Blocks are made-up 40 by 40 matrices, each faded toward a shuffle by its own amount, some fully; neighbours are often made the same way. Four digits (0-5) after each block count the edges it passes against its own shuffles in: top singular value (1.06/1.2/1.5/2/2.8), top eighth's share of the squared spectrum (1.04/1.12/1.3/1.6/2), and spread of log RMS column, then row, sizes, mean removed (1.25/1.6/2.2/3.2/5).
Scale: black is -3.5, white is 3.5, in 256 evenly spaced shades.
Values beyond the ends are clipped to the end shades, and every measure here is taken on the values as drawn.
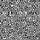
3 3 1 2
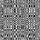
4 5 3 3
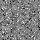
2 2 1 0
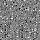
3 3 1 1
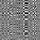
4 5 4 3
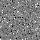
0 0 0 0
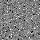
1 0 0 0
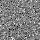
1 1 0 0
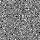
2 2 0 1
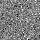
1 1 0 0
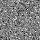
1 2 0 0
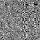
3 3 2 1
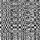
4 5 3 3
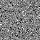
0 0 0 0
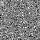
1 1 0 0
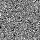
0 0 0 0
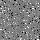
0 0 0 0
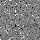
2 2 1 0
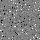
0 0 0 0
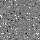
2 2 1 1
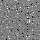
2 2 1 0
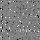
3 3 1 1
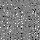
3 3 2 1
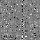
3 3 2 1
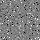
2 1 0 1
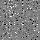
2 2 1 0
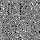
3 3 1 1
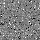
1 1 0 0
